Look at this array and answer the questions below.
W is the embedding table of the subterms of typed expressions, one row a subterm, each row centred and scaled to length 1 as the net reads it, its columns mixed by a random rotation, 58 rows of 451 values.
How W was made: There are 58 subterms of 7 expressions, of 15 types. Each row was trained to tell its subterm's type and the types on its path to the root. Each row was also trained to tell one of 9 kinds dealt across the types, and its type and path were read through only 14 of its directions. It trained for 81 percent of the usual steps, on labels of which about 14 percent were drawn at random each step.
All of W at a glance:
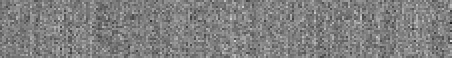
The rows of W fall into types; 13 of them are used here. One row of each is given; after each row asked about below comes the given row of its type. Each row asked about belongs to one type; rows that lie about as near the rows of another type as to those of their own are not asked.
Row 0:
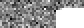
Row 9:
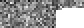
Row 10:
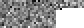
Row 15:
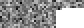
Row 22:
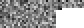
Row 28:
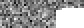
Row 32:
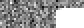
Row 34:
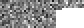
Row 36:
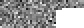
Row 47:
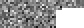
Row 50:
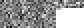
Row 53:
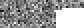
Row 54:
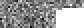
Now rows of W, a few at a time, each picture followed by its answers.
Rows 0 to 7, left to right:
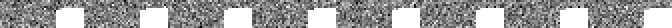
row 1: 53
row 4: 15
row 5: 50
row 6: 50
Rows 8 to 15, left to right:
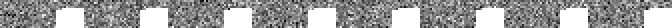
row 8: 28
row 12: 10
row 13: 34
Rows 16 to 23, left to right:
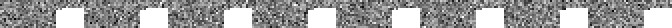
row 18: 0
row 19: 36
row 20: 10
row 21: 10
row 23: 34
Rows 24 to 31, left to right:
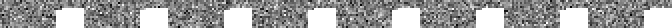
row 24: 34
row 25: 50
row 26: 0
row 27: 32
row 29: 36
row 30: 53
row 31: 22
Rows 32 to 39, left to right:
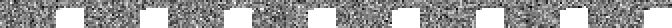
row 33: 22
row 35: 54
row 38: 10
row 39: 34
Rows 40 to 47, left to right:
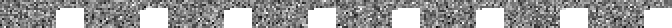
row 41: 15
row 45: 53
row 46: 50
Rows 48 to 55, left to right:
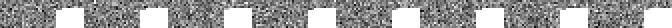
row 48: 32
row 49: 32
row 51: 32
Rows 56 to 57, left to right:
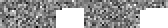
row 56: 22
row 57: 54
